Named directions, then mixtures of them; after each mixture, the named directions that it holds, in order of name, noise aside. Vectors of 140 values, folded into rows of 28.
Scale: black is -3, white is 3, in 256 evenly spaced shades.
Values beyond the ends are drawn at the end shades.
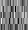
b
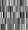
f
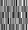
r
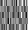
r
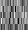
b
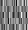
r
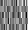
r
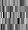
b, f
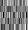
f, r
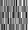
r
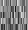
b, r
